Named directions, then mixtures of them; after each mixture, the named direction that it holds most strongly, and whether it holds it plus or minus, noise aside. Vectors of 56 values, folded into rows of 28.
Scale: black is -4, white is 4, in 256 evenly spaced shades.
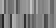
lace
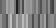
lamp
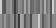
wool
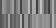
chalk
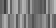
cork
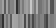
lace, plus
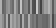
chalk, minus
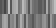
cork, plus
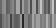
chalk, plus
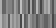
chalk, minus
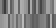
cork, plus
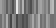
lamp, minus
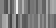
lamp, minus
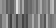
lamp, minus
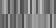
chalk, plus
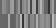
chalk, plus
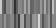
wool, plus
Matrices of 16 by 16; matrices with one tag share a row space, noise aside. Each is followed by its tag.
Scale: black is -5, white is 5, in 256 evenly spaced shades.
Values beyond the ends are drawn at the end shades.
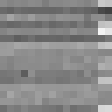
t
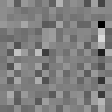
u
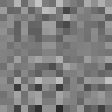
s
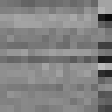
t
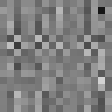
u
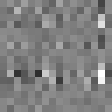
u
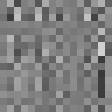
u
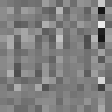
u
